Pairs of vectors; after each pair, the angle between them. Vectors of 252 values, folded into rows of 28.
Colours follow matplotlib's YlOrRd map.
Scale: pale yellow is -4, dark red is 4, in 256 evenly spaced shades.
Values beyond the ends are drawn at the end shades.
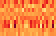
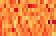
partly opposed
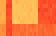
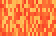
orthogonal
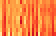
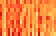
nearly opposite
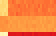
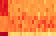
nearly opposite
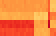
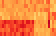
nearly parallel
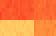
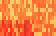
partly opposed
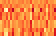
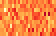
partly aligned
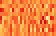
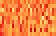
nearly opposite
